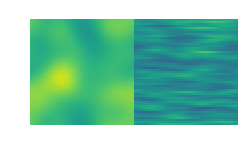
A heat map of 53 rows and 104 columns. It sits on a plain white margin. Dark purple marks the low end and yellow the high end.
The table splits into one row of 2 panels. Panel 1,1: high, smooth. Panel 1,2: middling, streaked across.
